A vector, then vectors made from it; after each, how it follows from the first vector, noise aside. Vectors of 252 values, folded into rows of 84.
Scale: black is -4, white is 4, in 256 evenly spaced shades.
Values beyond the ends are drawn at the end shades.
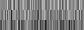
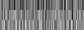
reversed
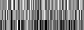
scaled up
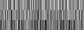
copied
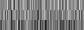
copied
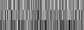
copied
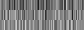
reversed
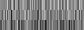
copied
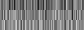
reversed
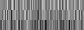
copied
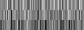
copied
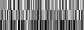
scaled up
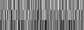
copied
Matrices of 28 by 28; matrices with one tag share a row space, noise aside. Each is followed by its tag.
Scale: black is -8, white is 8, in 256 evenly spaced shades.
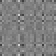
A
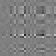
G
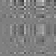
G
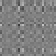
A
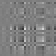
G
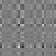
A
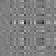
G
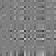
G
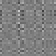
A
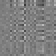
G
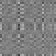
A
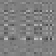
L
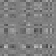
L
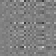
G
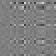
G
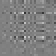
G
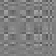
L
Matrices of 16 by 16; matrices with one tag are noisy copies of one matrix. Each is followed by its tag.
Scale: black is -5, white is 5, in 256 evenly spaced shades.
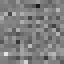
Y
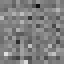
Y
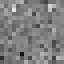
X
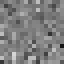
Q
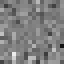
Q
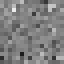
X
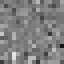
Q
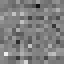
Y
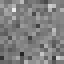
X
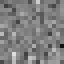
Q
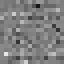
Y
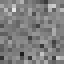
X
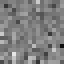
Q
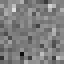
X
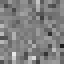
Q
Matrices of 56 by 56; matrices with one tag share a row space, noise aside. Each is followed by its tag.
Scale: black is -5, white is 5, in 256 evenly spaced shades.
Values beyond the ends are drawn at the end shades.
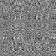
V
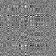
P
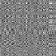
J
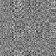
V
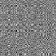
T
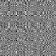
T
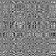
V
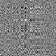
P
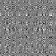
J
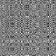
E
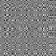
J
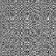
E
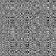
E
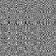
T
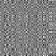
J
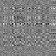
V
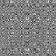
E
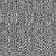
T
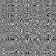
E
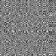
J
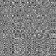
V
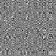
J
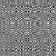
E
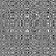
E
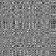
V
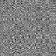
V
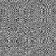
T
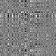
P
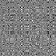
E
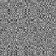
T
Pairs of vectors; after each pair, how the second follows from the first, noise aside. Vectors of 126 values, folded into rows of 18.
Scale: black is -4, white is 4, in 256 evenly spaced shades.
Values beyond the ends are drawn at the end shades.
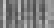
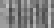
reversed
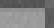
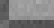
reversed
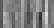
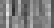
reversed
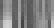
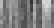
reversed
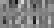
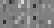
partly zeroed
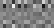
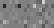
partly zeroed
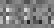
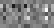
reversed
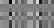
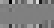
partly zeroed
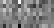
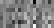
reversed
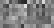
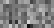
reversed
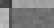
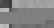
partly zeroed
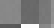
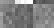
reversed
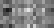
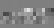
partly zeroed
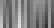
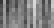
reversed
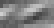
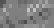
partly zeroed
